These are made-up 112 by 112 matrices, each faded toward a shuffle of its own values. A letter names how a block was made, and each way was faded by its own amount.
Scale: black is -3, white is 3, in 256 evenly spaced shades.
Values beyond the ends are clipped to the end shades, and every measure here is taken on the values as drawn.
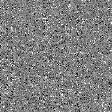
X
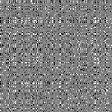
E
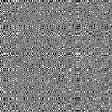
E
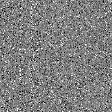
X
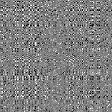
E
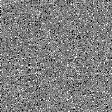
X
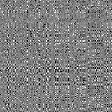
E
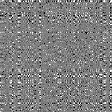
E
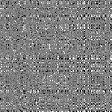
E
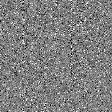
X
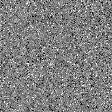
X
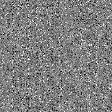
X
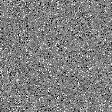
X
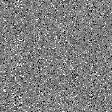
X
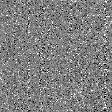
X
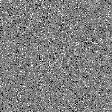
X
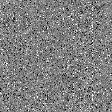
X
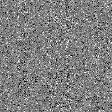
X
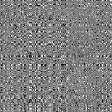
E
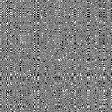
E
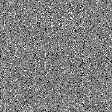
X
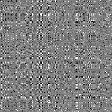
E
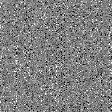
X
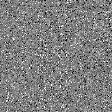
X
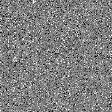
X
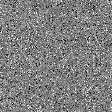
X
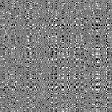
E
